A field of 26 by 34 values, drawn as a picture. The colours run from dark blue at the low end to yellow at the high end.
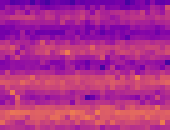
Stripes: horizontal, repeating 4 times. Slope: up to the bottom. Average level on the scale: 40%.
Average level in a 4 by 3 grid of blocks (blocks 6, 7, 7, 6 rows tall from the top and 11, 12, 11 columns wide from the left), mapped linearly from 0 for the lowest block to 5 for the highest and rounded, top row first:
000 | 111 | 333 | 555
